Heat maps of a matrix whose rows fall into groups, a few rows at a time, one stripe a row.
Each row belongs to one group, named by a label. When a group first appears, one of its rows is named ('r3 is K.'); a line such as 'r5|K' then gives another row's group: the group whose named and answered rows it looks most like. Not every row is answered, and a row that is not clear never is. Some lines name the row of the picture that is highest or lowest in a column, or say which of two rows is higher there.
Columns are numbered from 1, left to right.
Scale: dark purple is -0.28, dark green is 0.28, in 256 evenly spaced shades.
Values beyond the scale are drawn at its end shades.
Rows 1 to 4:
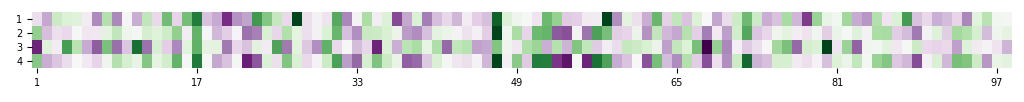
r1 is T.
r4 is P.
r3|T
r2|P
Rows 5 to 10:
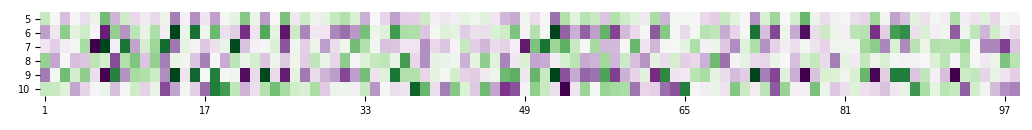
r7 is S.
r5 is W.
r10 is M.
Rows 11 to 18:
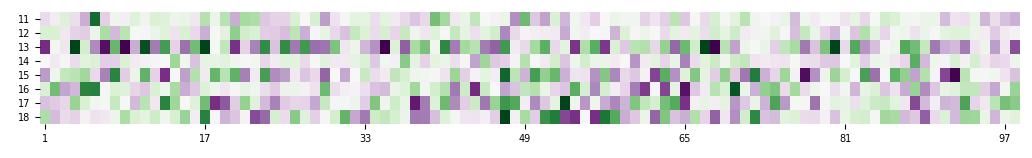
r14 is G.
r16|G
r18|P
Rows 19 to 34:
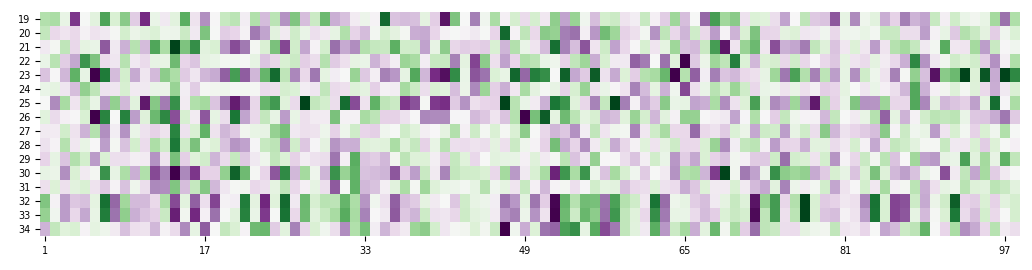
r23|S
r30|W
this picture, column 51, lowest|34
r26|S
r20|P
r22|G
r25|T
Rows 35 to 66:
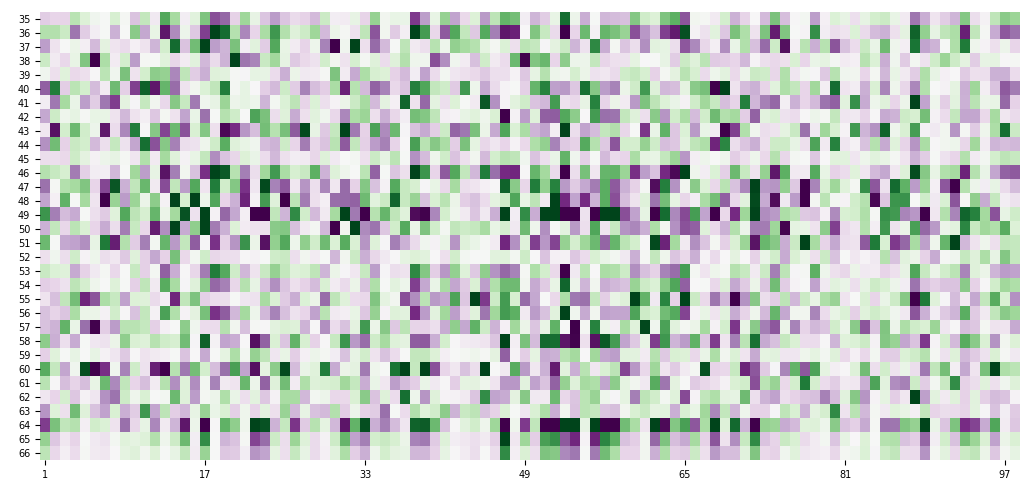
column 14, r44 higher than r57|No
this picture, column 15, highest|49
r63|T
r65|P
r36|M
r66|P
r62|G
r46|M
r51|W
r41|G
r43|T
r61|W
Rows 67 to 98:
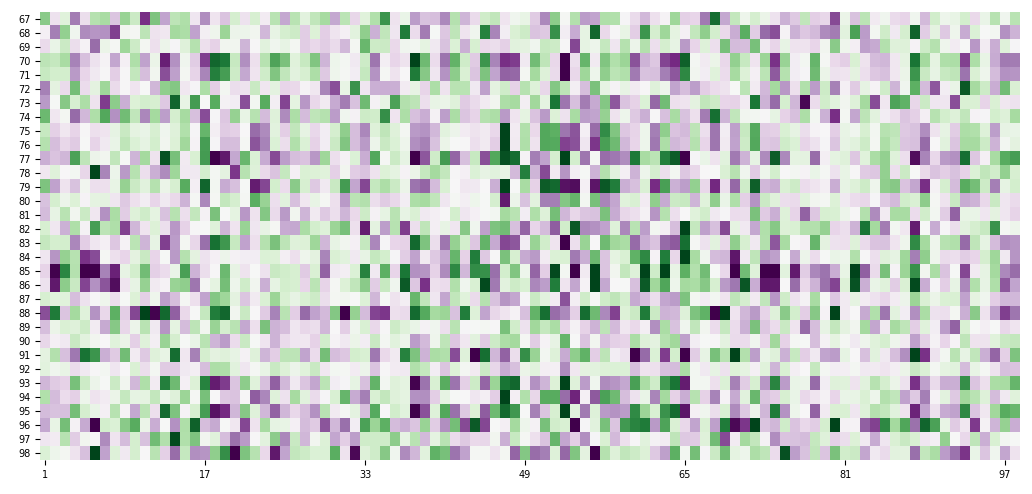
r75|P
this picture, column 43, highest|88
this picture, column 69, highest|88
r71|M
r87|M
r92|M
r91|G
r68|G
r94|P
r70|M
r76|P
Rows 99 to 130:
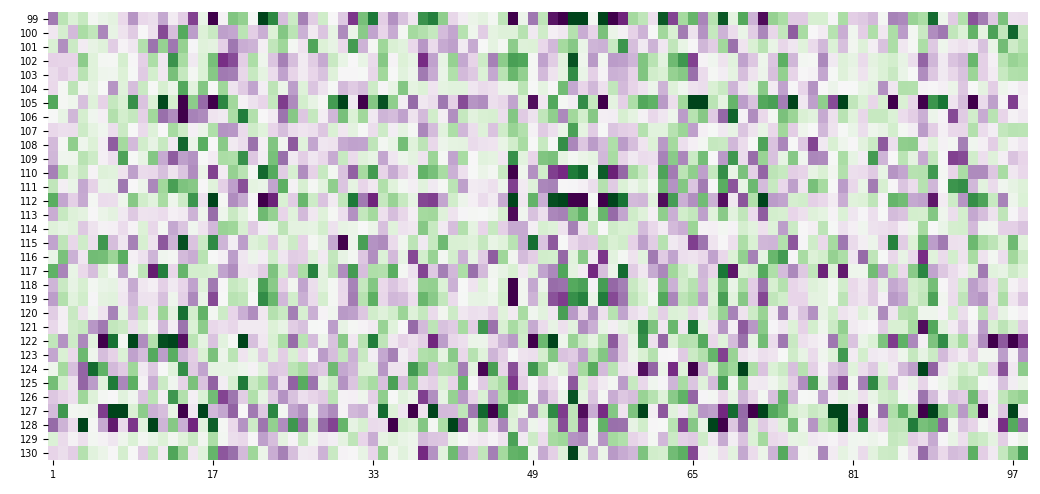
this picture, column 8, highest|127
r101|T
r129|P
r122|S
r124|G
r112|P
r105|S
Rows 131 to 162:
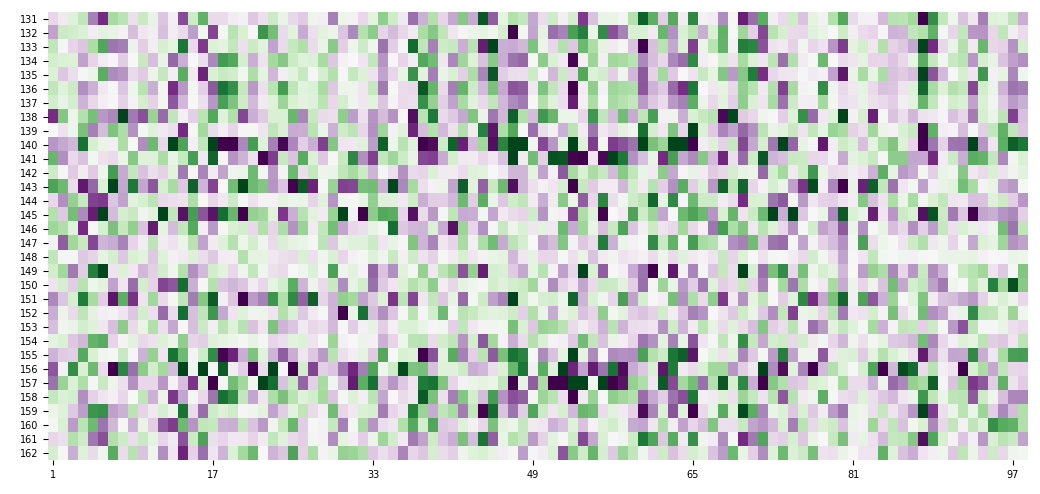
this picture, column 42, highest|143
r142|W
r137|M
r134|M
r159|G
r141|P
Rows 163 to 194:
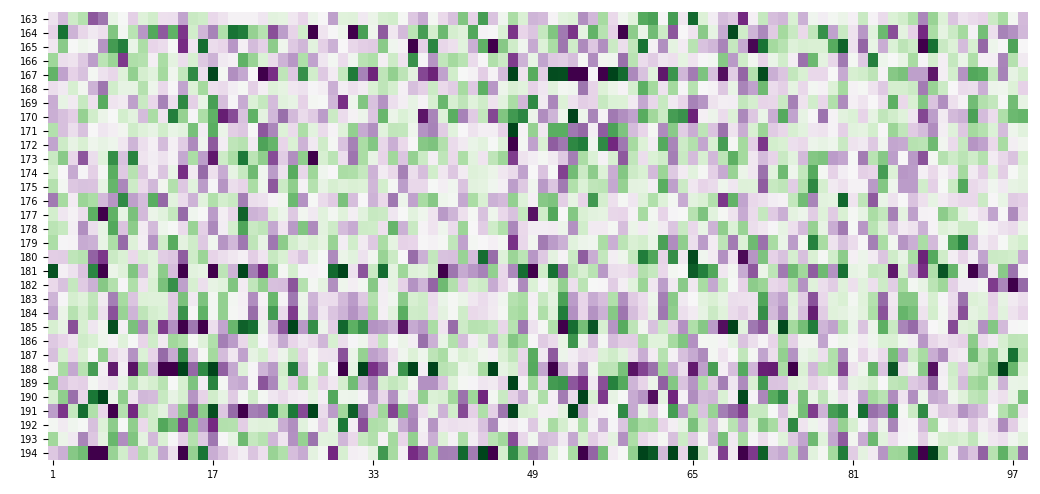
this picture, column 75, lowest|188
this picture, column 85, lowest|181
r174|W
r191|T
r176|T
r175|W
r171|P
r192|S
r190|G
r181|S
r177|S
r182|S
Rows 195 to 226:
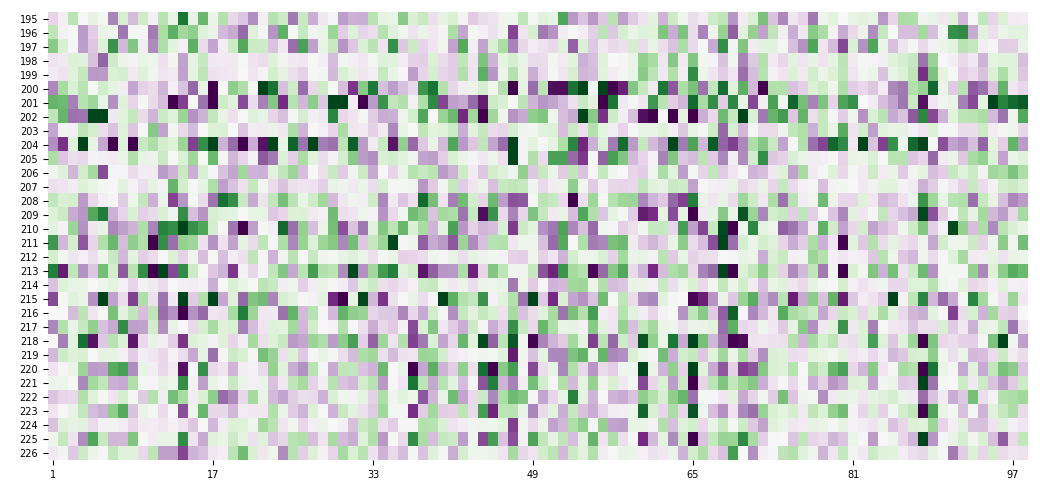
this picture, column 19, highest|208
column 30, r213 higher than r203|No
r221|G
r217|T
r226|W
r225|G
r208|M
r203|T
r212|W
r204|T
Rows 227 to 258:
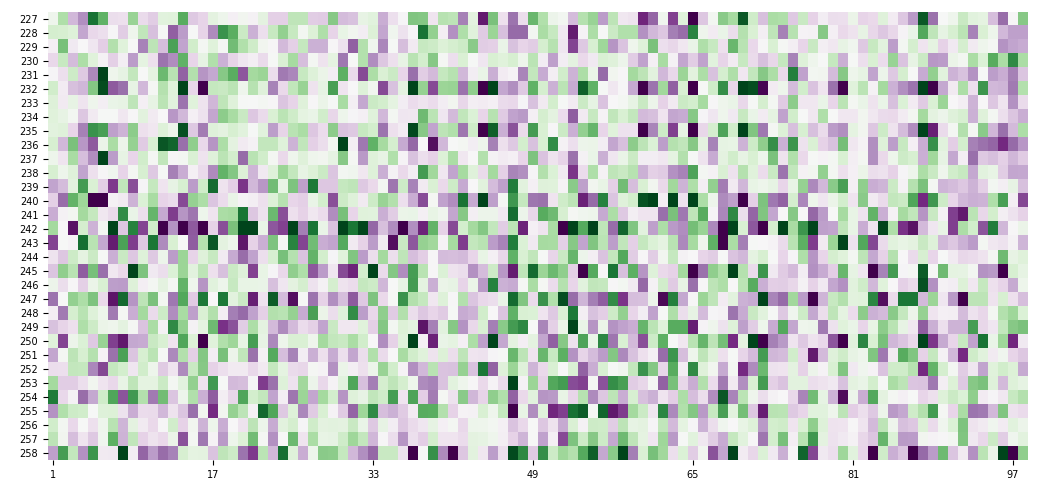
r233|S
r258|T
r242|W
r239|T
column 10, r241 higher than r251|No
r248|T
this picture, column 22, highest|255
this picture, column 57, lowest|255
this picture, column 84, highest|242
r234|M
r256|W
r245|G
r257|W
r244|T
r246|G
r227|G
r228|M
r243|T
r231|S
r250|G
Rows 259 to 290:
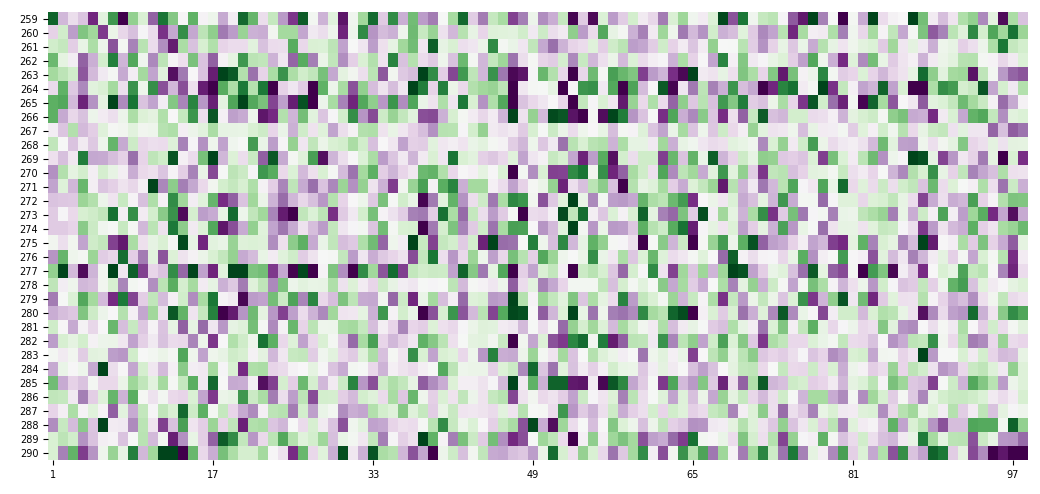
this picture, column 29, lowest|273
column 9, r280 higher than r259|No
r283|G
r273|S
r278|W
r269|T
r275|G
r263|M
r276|T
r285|P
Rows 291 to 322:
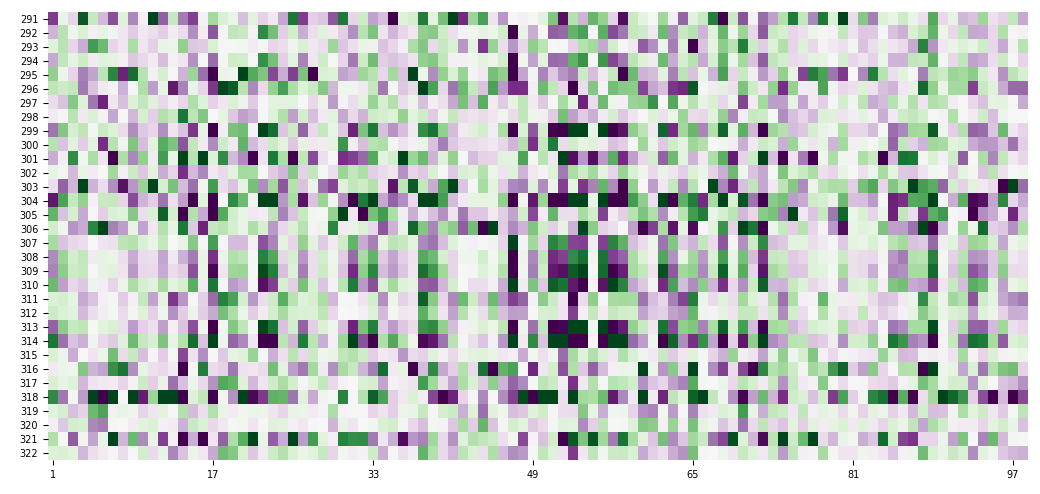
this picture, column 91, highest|318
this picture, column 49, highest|314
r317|M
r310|P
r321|W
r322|M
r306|G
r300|S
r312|M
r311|M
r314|P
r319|G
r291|T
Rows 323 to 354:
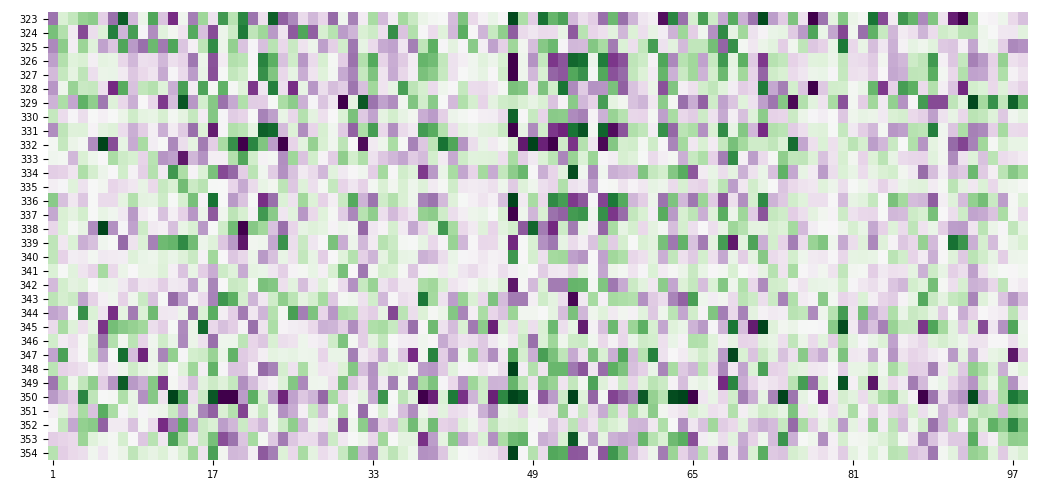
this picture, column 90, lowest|329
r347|T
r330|P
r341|S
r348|P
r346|S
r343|M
